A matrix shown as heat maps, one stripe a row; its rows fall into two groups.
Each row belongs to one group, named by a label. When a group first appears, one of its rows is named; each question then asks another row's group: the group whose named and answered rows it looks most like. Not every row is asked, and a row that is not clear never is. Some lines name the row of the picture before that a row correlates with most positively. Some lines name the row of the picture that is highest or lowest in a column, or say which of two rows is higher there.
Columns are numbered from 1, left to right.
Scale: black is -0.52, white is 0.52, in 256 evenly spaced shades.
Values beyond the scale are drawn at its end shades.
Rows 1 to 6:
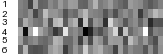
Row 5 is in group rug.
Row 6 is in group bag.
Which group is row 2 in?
bag
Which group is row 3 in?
rug
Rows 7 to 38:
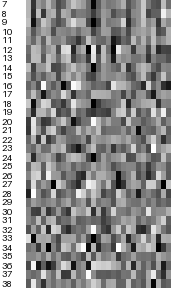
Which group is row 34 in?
rug
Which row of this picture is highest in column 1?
33
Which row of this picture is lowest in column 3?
36
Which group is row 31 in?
bag
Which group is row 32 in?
bag
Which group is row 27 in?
bag
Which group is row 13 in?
rug
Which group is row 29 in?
rug
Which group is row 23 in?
bag
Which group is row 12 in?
rug
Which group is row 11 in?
bag
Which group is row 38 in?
bag
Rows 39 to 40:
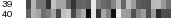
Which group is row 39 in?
bag
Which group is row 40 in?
rug
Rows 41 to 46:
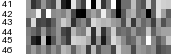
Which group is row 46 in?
rug
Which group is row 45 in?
rug
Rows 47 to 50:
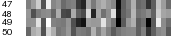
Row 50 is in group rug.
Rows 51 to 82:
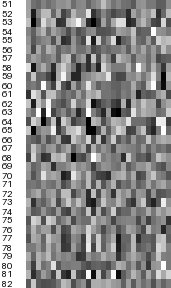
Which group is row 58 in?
rug
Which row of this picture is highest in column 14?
68
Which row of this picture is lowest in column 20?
68
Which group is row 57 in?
rug
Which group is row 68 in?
bag
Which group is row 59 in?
bag
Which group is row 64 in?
bag
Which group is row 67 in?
rug
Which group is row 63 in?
bag
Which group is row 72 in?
rug
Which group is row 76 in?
bag
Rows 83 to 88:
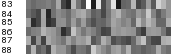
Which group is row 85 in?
rug
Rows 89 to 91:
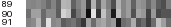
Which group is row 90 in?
rug
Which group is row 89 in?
rug
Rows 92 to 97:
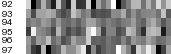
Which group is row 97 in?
rug
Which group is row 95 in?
bag
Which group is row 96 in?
bag
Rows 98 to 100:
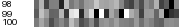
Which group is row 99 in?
rug
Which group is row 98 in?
bag
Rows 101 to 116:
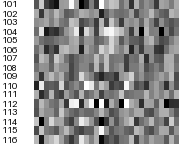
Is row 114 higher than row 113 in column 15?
No
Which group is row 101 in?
bag
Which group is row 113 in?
bag
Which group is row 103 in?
rug
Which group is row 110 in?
rug
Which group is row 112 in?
rug
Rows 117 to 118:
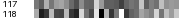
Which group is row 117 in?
bag
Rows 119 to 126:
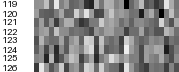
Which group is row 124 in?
rug
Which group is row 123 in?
rug
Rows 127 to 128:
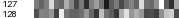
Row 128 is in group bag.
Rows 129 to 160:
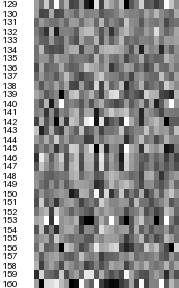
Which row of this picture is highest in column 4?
160
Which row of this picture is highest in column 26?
160
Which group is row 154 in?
bag
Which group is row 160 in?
bag
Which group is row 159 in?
rug
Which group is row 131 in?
rug
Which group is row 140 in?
bag
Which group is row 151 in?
bag
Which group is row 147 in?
rug
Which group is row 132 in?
rug
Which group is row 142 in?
rug
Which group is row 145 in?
rug
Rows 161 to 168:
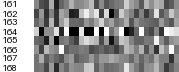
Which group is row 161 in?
rug
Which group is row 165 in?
rug
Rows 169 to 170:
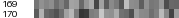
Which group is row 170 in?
bag
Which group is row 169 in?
rug
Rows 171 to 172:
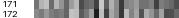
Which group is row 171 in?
rug
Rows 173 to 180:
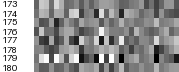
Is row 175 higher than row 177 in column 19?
Yes
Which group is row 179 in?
rug
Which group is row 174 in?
rug
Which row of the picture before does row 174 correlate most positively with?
171
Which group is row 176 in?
bag
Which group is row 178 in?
bag
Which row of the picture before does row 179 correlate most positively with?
171
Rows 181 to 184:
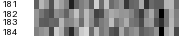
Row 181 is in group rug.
